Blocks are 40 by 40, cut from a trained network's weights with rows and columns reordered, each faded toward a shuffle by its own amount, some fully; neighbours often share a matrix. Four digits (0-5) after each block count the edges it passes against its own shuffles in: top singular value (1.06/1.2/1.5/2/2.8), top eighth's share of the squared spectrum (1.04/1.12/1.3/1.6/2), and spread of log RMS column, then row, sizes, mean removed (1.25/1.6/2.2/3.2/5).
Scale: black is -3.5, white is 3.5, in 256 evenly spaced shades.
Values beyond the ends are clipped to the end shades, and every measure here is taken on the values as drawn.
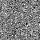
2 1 0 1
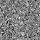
2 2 0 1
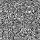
2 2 0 1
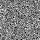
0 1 0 0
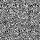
2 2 0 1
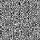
3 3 2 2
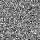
2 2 0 0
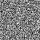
1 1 0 0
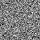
2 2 0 0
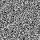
1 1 0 0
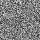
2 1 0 0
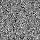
1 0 0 0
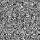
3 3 0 2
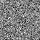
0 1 0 0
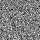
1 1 0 0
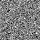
0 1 0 0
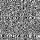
3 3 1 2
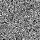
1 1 0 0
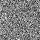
0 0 0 0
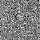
2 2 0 1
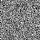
1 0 0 0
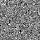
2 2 0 0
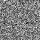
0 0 0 0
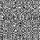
4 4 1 1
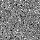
0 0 0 0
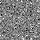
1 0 0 0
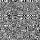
3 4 0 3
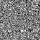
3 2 0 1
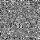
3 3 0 2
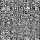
3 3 1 2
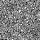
0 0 0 0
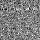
2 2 0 1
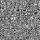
3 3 1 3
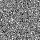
0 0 0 0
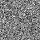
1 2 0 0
